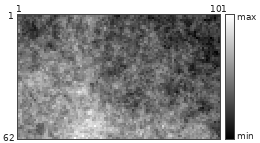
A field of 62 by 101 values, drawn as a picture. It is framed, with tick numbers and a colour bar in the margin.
The ninth with the lowest average is the top right. The field climbs toward the bottom left. The texture is blotchy. The histogram is bell-shaped.
